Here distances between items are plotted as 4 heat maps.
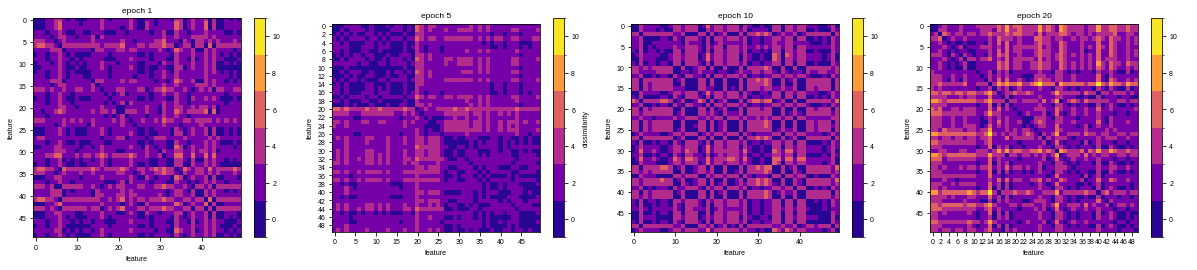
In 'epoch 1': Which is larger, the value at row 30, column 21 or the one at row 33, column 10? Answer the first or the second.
the second
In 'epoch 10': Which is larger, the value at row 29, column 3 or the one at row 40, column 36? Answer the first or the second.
the second
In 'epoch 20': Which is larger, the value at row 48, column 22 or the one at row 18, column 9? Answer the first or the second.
the second
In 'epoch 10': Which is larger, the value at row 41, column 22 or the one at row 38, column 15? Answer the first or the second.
the first
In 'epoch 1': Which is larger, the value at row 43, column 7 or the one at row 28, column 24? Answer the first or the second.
the first
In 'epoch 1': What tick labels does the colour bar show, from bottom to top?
0, 2, 4, 6, 8, 10
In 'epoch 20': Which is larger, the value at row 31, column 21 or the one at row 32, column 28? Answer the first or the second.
the first
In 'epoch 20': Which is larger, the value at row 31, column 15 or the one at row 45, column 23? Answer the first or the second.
the first
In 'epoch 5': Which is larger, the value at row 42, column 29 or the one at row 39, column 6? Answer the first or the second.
the second
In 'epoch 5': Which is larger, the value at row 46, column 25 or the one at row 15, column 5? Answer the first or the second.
the first
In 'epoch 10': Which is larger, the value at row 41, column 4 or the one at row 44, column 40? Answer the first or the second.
the second
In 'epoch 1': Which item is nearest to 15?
4
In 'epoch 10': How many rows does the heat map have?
50
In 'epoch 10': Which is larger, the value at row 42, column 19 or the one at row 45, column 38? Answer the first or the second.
the second
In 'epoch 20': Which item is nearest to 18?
31
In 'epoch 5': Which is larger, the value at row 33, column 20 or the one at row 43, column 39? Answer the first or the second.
the first
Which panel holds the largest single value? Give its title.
epoch 20
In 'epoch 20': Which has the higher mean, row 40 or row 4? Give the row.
40
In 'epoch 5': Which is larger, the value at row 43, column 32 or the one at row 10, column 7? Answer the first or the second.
the first
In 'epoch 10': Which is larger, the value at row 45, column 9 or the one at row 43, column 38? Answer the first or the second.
the second
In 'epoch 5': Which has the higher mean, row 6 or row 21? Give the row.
21
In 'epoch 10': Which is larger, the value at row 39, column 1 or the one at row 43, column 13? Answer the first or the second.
the second
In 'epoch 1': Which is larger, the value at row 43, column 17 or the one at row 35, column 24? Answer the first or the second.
the first
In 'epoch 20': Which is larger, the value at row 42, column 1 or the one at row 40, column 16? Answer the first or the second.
the first
